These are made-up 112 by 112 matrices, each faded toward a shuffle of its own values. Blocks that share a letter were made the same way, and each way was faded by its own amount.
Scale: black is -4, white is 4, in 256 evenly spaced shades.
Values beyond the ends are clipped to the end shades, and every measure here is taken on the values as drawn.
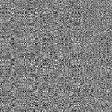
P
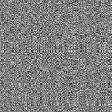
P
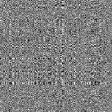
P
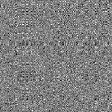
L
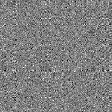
L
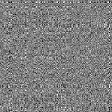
P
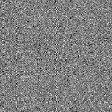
L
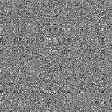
L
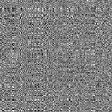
P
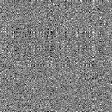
L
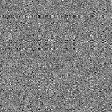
L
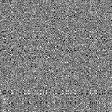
L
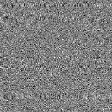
L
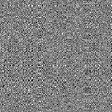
P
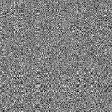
L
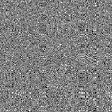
L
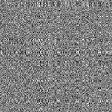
P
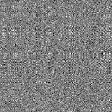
L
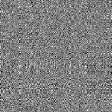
P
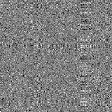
L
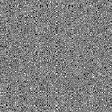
L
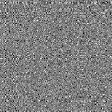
L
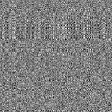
P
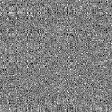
L
